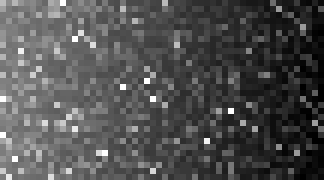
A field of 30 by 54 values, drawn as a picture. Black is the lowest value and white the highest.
On average the colour sits 30% of the way up the scale. The texture is fine-grained noise. No regular stripes run through it. There is an overall slope up to the left.
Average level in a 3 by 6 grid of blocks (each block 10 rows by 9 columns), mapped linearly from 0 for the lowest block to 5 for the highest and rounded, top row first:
543210 | 543210 | 543210
